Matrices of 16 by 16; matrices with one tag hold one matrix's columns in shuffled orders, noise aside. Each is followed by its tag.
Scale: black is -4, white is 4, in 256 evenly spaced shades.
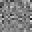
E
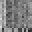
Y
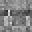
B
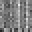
Y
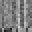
Y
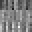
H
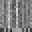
Y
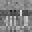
B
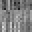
H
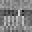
B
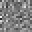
E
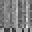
Y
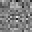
E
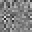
E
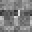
B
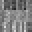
H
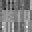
H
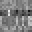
B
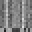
Y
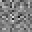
E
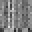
Y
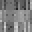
H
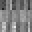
H
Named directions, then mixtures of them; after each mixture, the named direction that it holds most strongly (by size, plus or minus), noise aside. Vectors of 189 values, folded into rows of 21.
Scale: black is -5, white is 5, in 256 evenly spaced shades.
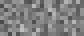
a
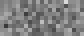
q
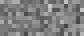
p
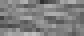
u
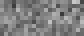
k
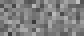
a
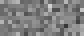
p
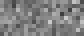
k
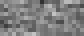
u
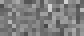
p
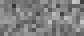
k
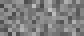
a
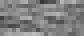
u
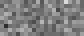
q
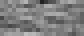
u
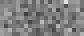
q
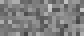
p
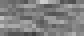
u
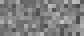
p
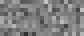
p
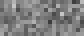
k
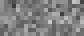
k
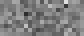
q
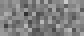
q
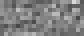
k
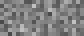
a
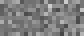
p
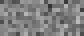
p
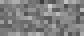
p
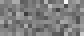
p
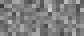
a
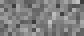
k
